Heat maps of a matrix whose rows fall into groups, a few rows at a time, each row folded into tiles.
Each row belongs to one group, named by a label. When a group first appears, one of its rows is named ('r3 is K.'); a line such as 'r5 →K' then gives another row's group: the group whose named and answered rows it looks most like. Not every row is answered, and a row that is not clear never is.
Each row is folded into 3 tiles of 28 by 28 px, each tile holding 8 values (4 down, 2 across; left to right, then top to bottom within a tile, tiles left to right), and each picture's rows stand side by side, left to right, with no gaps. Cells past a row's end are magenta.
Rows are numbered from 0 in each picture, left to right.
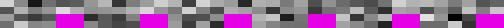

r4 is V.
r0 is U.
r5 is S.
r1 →U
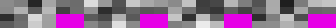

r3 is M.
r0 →M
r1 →M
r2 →M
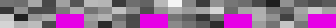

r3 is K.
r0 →V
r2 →U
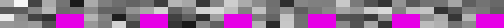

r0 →S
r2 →U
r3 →M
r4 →U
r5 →K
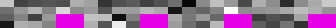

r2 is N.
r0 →U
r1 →K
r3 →U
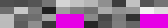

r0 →V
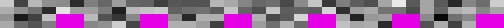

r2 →V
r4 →V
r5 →U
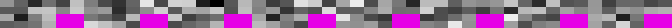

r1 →V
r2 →U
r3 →V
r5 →M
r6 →S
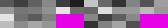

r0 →K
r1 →U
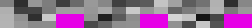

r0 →K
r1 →U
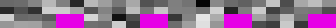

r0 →N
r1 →S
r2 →M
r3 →M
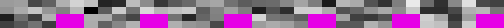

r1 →N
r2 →V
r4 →U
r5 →N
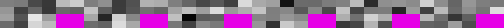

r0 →M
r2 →U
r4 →M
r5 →S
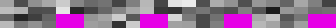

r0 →V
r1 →N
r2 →S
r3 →N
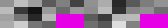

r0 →K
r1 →M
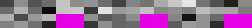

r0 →V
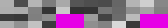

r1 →V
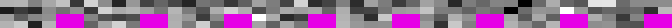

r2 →K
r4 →K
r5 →M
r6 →N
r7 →S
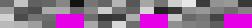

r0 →K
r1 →V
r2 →S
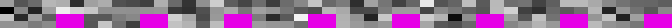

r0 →N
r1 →U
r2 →N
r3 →V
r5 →S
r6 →M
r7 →K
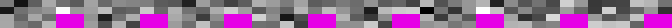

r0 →N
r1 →V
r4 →K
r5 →N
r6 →V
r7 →V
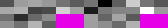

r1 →N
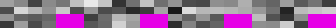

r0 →U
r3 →K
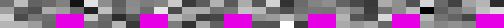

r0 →K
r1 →S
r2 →S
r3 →M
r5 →N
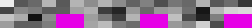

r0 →S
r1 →K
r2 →K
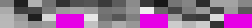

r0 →K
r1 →K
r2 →V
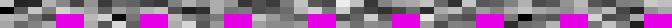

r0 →N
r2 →N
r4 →M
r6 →U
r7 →V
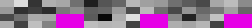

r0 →M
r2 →V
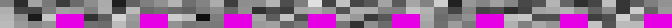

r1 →M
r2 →S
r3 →N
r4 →S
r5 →M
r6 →N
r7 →M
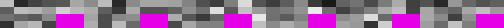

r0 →U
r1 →M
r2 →U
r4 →N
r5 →K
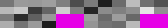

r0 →V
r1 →N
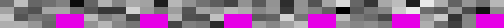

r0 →K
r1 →N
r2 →U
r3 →M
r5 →S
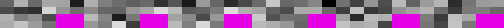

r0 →N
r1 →K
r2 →K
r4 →V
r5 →M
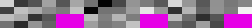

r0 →S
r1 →N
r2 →S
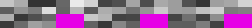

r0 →U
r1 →S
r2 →U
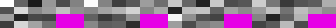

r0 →U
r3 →U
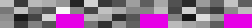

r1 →S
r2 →V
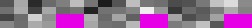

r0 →M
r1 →N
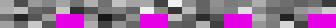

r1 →V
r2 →S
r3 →K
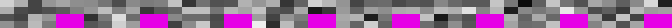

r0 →M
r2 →U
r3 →M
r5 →U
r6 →N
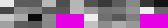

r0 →S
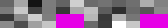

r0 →M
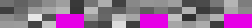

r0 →N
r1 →M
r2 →V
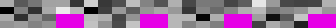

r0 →N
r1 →N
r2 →K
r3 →U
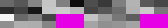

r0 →N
